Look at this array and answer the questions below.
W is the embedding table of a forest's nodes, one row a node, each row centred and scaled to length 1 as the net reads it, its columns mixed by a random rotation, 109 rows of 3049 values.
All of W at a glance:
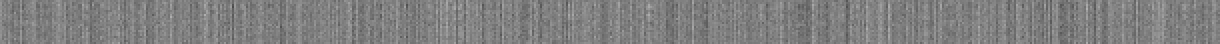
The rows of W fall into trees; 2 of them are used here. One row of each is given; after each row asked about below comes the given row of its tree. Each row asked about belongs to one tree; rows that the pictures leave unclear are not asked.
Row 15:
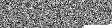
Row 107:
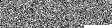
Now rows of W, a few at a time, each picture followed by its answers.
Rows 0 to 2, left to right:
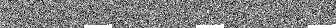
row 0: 107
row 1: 15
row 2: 15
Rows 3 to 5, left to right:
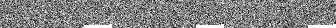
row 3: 15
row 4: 107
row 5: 107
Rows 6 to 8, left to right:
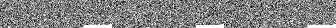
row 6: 15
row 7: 15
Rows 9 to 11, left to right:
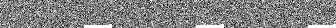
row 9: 107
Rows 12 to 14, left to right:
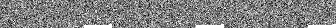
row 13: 15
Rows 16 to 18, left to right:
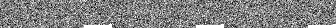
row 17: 15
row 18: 15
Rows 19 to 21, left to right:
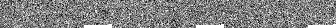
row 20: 107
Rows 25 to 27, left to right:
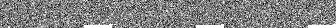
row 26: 107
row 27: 15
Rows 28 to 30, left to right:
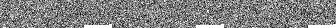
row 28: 107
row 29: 15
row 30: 107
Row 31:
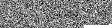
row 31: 15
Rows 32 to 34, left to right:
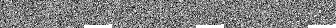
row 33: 107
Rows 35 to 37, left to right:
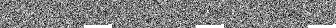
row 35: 15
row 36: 15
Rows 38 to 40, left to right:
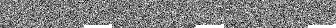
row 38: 15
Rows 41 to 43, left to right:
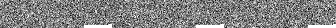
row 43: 107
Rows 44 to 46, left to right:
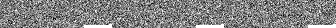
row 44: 15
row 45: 15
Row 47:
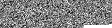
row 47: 15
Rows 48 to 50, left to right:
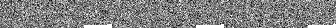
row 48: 15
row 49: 107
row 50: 15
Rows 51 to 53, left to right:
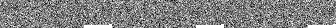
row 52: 107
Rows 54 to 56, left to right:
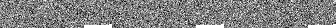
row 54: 107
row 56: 107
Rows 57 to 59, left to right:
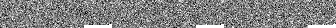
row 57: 107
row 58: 107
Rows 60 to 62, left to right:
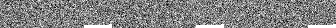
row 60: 15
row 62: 107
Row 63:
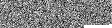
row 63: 107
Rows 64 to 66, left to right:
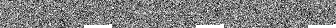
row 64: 107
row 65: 15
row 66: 107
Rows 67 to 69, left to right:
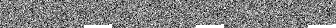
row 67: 107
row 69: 15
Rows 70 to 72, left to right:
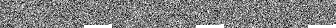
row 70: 15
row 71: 15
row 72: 107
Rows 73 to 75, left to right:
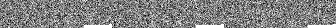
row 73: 15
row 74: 15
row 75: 15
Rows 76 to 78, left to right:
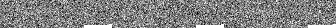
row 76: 15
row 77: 107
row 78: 15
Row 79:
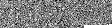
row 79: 107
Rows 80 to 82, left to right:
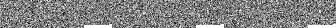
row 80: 107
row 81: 15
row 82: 15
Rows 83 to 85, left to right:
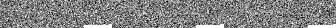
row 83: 15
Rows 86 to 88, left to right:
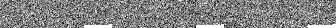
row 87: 107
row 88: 15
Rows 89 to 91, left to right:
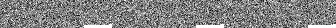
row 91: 107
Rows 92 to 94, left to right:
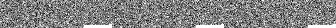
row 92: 15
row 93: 15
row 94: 15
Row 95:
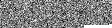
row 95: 107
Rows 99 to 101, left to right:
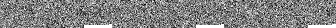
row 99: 107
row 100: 107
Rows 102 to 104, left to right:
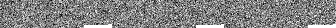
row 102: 15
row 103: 107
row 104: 15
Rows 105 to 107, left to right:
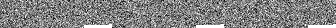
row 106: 15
